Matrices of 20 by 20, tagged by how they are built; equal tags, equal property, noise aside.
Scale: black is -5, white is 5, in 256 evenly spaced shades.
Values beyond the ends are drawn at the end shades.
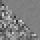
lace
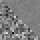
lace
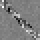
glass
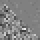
lace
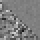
lace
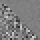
lace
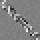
glass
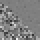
lace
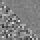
lace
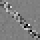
glass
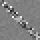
glass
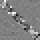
glass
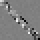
glass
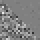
lace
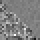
lace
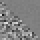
lace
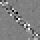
glass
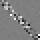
glass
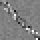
glass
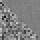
lace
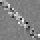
glass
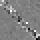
glass
